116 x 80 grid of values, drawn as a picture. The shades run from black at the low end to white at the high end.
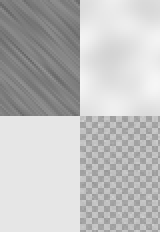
The table splits into 2 rows of 2 panels. Panel 1,1: middling, slanting down to the right, faint in contrast. Panel 1,2: very high, smooth, faint in contrast. Panel 2,1: very high, flat. Panel 2,2: high, checkered.
